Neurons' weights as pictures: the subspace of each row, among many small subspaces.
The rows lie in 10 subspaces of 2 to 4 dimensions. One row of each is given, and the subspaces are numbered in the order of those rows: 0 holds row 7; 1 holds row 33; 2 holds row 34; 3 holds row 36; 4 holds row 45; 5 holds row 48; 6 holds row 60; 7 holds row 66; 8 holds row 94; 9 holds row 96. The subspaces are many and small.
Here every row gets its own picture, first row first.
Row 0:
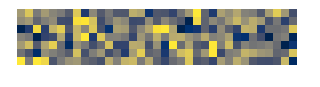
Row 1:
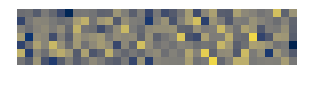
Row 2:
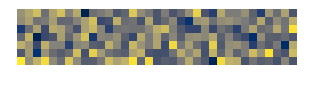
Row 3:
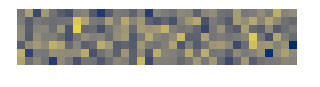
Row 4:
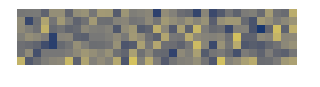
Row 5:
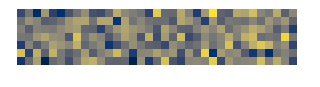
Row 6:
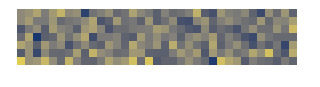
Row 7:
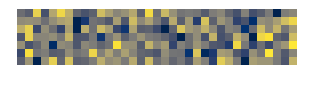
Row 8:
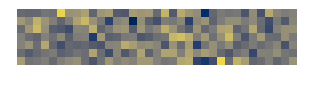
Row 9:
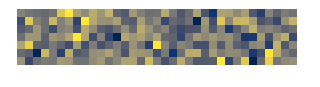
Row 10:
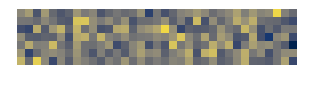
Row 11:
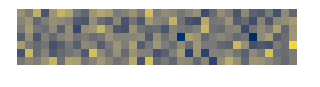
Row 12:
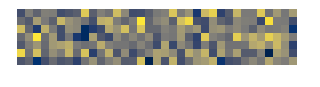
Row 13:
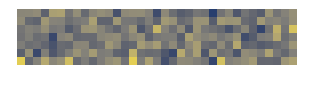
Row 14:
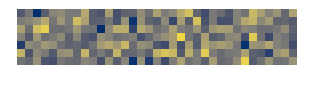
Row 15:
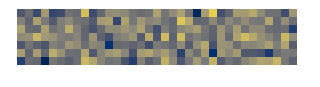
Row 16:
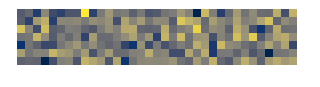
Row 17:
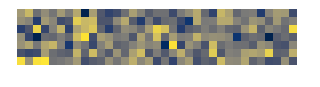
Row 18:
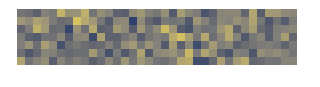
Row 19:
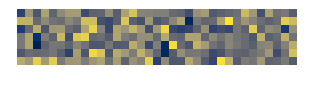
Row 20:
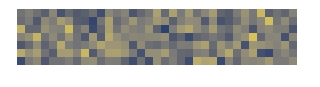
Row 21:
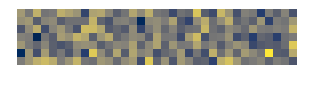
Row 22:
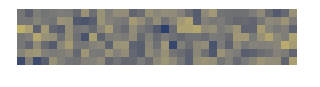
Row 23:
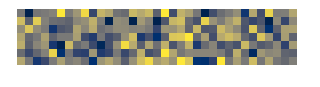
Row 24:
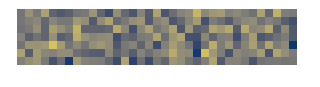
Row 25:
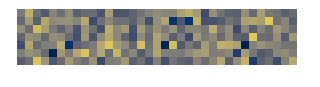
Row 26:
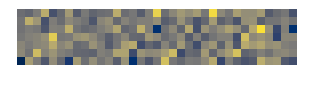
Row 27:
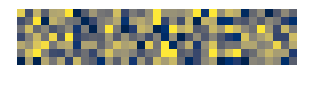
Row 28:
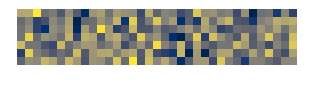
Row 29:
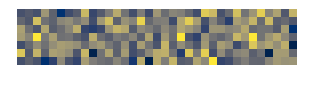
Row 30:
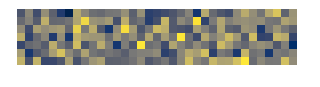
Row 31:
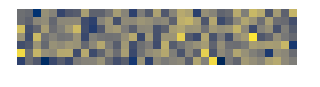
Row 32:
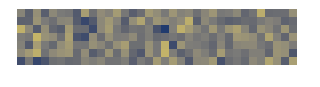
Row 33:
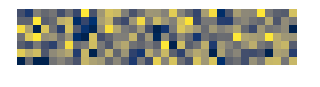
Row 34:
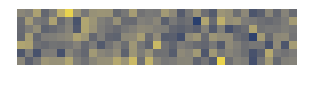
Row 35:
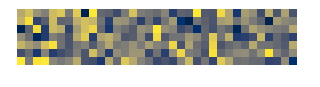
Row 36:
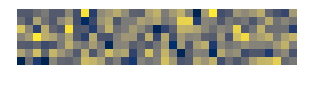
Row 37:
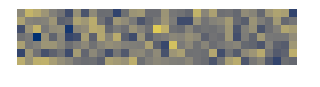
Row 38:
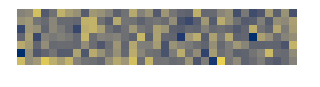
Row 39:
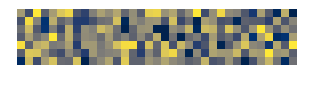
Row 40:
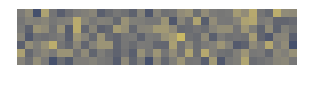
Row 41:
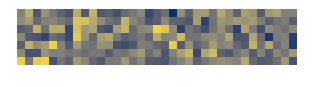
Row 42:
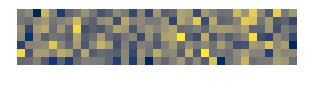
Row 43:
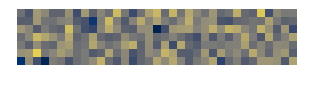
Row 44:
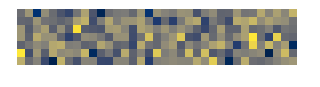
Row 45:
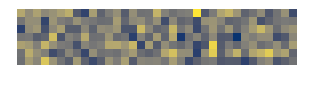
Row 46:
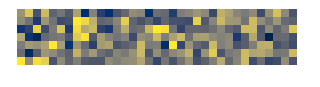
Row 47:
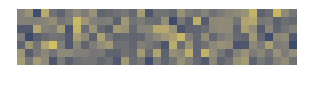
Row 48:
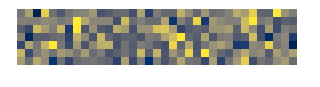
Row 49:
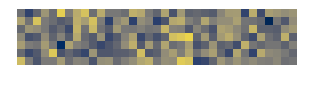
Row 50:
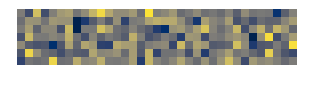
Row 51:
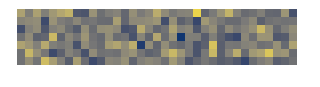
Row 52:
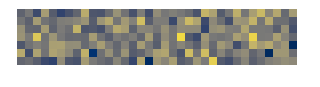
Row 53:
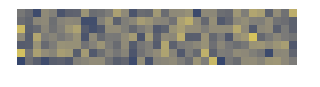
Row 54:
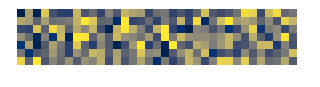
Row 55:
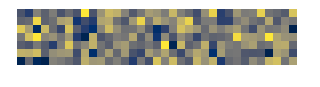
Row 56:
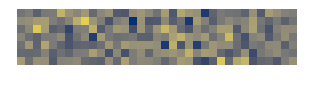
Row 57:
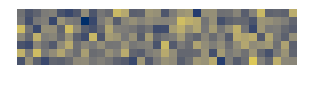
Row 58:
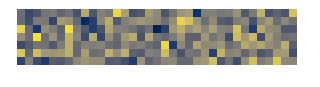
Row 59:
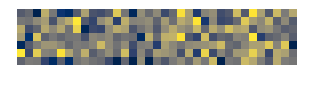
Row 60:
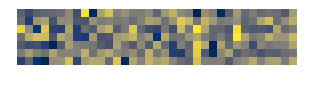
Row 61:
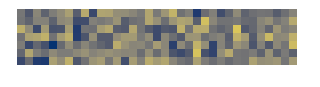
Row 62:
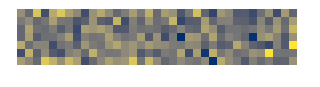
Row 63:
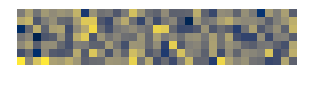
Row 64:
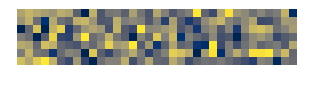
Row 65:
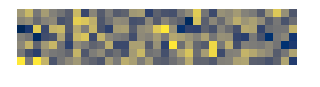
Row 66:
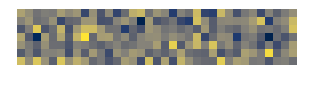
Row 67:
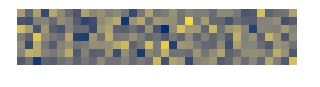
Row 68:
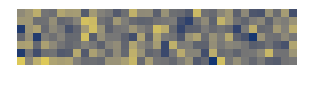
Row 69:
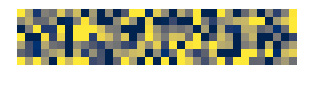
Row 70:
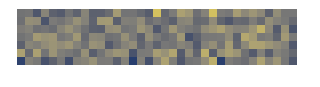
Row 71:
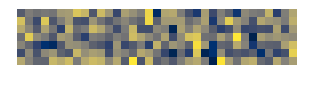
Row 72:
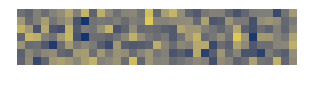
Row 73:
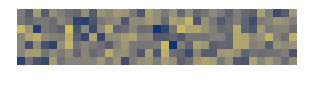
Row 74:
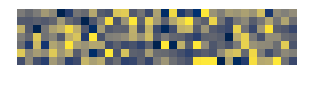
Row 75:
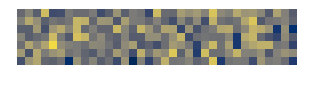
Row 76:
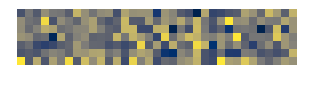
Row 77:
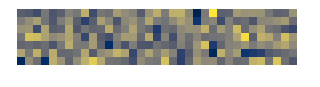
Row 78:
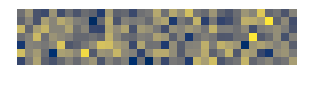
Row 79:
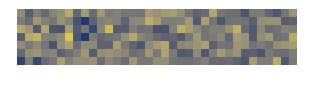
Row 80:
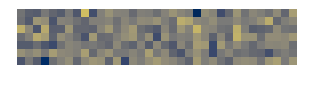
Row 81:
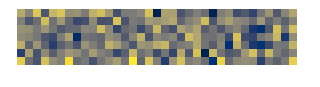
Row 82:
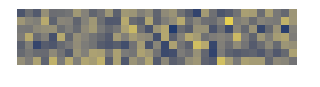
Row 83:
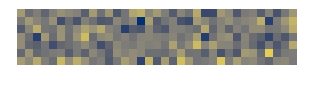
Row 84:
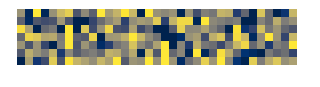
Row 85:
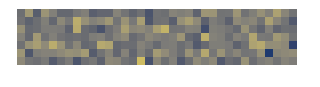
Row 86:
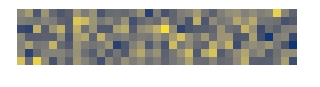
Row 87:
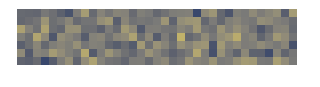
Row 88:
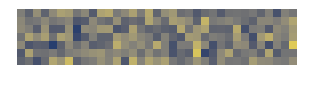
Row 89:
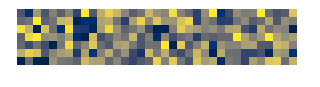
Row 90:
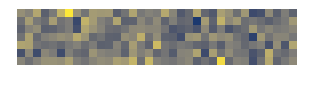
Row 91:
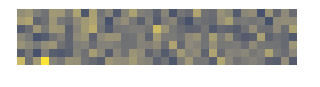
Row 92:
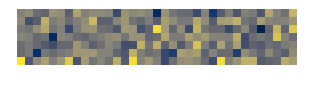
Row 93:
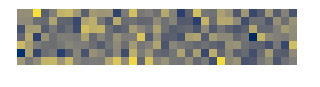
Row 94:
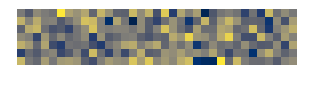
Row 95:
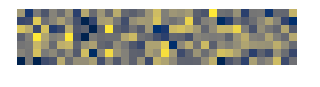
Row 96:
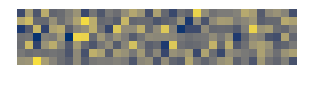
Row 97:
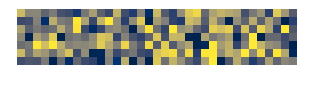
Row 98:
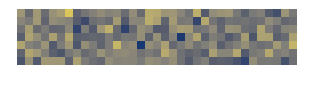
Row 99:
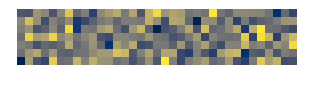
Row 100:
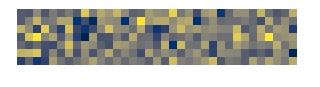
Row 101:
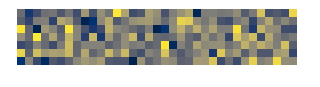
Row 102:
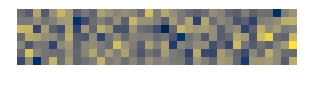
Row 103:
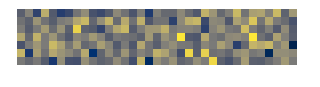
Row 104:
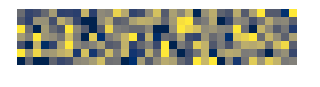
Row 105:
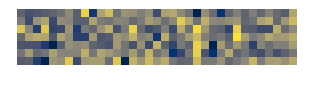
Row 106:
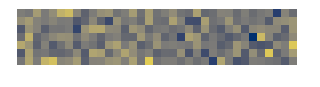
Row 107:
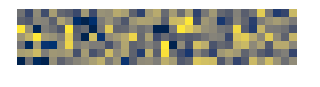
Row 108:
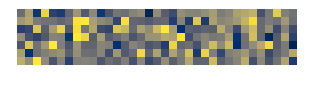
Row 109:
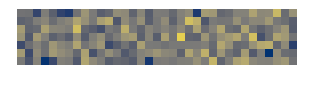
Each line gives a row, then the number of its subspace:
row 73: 5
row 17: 1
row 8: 8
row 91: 6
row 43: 6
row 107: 5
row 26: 3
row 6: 0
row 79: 4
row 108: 3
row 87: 4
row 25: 8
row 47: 5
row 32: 3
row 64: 4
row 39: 3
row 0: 0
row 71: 4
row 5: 9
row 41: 6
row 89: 1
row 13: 3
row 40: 5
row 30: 4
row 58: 2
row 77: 9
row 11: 1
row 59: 2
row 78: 8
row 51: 4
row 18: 8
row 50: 7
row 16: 6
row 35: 6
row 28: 8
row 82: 9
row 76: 9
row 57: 2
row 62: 3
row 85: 7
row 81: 9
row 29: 1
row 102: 0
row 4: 3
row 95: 4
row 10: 0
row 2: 0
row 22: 0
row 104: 5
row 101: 2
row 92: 3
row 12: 7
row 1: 4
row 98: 4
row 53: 5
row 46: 1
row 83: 7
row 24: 6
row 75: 3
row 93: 2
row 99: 3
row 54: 9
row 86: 0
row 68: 5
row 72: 4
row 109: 9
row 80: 6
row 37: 2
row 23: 8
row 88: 6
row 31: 5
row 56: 8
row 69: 7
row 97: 9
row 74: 8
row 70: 9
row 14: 8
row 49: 8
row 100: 7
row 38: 5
